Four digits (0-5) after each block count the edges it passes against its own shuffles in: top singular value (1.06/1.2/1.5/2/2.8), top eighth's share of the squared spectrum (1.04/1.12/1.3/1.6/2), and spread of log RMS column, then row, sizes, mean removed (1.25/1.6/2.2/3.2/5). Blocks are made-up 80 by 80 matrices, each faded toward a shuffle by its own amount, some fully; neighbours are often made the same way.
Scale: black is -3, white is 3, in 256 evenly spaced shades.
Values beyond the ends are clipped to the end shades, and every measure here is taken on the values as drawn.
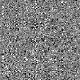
4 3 2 2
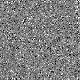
3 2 1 1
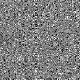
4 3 2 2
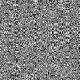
4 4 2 2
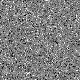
2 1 0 0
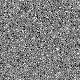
2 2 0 0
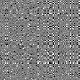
5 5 3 3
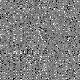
4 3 2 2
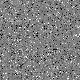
2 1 0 0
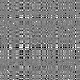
5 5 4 4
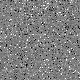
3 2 0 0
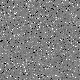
0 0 0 0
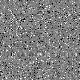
3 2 1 0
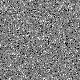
0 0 0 0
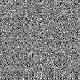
4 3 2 2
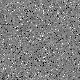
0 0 0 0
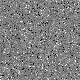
0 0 0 0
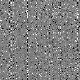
4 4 3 1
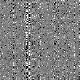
4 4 3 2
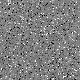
2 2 1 0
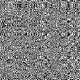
4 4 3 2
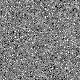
2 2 0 0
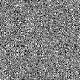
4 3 1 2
